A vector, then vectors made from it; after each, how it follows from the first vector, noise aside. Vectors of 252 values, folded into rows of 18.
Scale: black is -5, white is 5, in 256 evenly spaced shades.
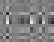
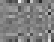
wrapped around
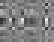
reversed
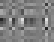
reversed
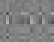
shrunk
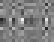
reversed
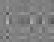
shrunk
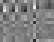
wrapped around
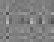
shrunk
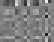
wrapped around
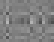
shrunk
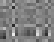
wrapped around
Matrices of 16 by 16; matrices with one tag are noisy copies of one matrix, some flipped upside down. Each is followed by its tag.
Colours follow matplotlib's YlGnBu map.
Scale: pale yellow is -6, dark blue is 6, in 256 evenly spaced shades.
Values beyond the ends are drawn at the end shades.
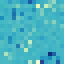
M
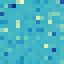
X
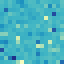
X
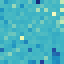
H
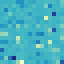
X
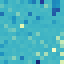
H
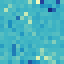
M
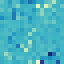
M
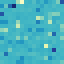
X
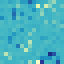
M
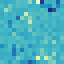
M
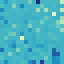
H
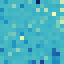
H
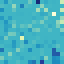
H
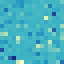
X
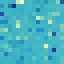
X
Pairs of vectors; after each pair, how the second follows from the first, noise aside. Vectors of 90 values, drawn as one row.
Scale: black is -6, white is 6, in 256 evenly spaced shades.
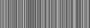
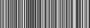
scaled up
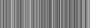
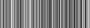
scaled up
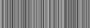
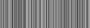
reversed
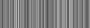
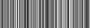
scaled up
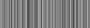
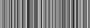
scaled up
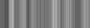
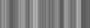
reversed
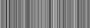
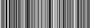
scaled up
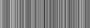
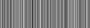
shuffled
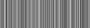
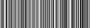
scaled up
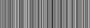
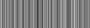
reversed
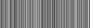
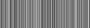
copied
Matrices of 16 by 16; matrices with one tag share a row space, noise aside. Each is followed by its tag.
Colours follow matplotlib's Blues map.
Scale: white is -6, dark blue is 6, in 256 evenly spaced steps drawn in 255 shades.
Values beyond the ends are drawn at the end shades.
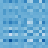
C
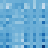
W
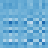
C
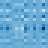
W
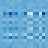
C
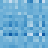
C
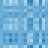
C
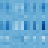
W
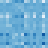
W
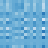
W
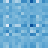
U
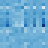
W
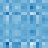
U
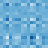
U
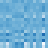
W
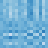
C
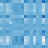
W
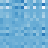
W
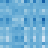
W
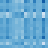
W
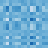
U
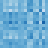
C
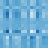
U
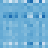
C
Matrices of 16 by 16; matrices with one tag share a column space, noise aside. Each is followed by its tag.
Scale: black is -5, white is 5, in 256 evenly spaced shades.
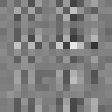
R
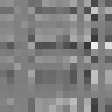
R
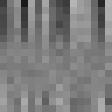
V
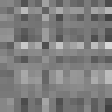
R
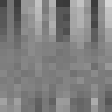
V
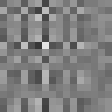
R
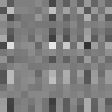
R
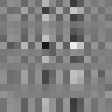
R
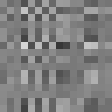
R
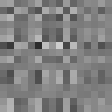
R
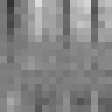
V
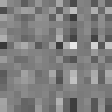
R
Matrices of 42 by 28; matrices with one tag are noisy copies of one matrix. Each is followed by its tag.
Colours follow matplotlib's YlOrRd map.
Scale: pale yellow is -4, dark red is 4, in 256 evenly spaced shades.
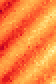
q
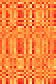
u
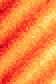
q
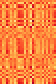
u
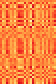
u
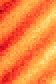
q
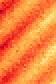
q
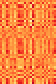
u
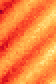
q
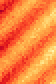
q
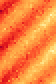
q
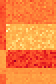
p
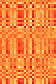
u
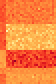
p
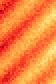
q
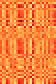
u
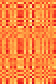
u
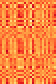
u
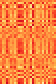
u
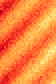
q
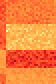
p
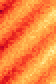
q
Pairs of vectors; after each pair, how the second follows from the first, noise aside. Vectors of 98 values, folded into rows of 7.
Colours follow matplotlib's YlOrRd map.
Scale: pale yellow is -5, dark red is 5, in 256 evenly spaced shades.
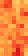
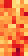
scaled up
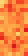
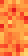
reversed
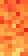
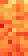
reversed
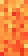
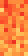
reversed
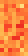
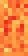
reversed
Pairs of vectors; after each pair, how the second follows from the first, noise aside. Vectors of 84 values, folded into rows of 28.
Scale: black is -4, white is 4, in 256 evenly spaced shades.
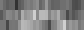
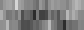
negated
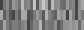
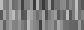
negated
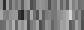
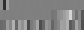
partly zeroed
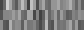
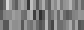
copied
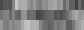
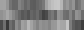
reversed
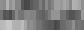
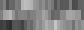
negated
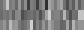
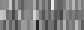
reversed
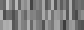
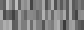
copied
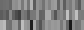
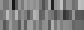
reversed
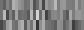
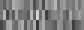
copied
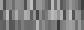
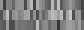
copied
